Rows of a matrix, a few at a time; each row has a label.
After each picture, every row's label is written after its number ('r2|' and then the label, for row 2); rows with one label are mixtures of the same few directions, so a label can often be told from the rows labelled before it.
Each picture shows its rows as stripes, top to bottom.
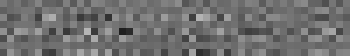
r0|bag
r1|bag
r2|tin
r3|bag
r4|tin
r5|tin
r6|bag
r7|tin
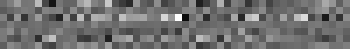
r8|tin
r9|bag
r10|bag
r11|tin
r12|bag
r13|tin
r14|tin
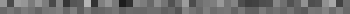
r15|tin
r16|bag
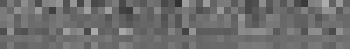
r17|bag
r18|tin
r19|bag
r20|bag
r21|tin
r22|tin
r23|tin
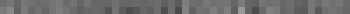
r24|bag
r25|bag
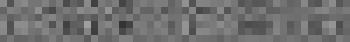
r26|tin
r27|tin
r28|tin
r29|tin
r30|tin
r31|tin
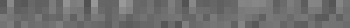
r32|tin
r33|tin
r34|bag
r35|bag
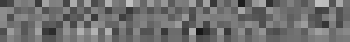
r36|bag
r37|bag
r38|tin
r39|bag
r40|tin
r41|tin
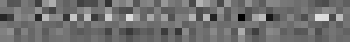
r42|tin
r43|tin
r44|bag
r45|bag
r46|bag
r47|bag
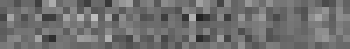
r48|tin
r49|bag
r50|tin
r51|tin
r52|bag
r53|tin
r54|bag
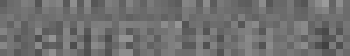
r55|bag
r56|bag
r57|bag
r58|bag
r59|bag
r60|tin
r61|bag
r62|tin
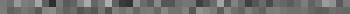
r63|tin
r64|tin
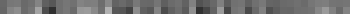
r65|tin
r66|tin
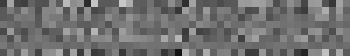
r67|tin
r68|bag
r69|bag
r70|tin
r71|tin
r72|bag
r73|tin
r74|bag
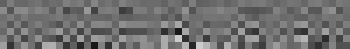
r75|tin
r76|tin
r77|bag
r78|bag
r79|bag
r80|bag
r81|tin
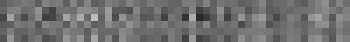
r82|bag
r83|tin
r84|tin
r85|bag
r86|tin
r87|tin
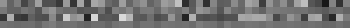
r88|bag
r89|tin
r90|tin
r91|tin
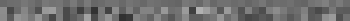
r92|bag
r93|tin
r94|tin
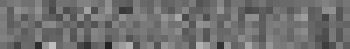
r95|tin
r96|tin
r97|bag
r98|tin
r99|bag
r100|bag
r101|tin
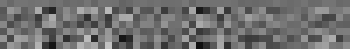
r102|tin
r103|tin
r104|tin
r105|tin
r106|tin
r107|tin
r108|tin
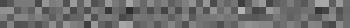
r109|bag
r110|bag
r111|tin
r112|tin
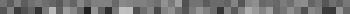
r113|bag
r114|tin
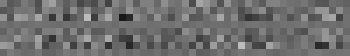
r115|tin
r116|bag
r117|tin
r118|bag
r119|bag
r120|tin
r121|bag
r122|tin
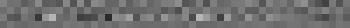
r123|bag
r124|bag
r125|tin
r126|tin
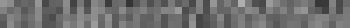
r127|bag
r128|bag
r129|tin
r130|tin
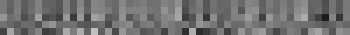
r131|bag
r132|bag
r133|bag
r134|tin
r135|tin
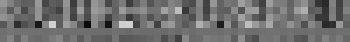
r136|bag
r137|bag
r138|bag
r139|tin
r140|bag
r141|bag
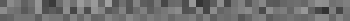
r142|tin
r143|bag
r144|bag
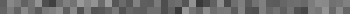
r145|tin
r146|bag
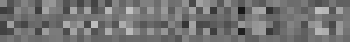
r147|tin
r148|bag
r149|bag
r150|tin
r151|bag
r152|bag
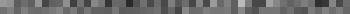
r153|bag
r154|bag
